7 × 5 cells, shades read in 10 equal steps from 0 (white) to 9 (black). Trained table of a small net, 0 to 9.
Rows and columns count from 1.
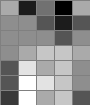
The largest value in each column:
7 8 6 9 6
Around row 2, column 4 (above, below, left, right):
9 6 6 6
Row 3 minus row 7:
-3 4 1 4 -2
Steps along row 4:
down down same up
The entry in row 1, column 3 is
5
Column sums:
34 20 24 31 30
